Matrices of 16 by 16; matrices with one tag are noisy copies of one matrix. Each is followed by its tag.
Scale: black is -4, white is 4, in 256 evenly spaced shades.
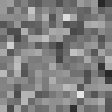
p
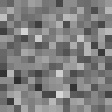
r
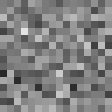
r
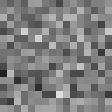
r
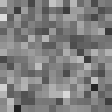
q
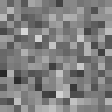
r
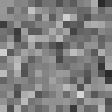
p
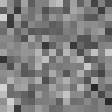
q
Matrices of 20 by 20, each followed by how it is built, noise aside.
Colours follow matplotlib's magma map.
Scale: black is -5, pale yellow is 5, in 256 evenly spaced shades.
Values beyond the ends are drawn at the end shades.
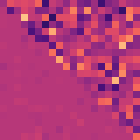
upper triangular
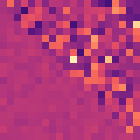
upper triangular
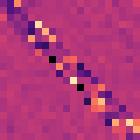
banded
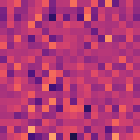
low rank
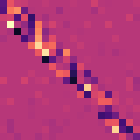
banded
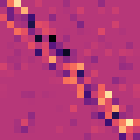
banded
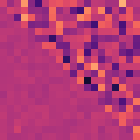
upper triangular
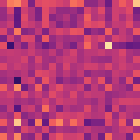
low rank
